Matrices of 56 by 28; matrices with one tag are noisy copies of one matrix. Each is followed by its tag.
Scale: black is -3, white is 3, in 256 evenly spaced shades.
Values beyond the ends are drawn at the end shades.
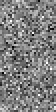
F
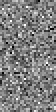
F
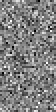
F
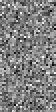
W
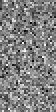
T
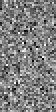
T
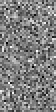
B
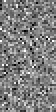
T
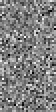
W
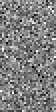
B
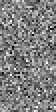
F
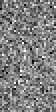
T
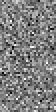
F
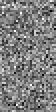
W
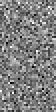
B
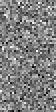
B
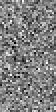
F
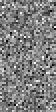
W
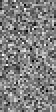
T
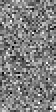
F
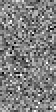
F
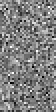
B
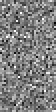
W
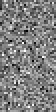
T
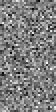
F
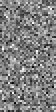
B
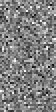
B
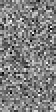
F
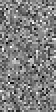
B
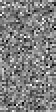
W
